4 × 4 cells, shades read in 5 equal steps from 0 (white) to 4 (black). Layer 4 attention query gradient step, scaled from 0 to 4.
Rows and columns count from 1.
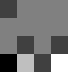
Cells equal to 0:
1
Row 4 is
4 1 3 0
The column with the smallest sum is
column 4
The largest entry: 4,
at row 4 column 1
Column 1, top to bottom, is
3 2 2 4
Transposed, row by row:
3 2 2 4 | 2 2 3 1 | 2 2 2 3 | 2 2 3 0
